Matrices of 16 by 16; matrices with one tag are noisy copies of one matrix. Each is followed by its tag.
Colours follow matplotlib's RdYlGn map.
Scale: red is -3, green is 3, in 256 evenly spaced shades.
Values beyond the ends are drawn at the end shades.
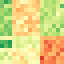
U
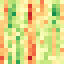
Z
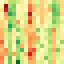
Z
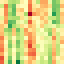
Z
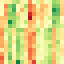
Z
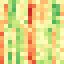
Z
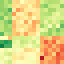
U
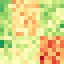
U
